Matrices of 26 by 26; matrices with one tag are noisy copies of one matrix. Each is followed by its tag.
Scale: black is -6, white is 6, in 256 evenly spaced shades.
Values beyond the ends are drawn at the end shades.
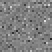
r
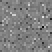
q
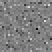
r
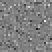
r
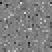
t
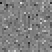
t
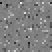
t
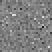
q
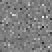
q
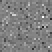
q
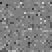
t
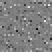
r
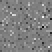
q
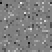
t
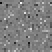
t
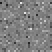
t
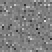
r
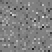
q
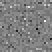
r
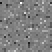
t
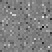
q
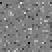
t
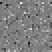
t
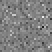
q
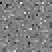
t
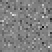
q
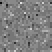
t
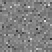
r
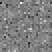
t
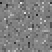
t
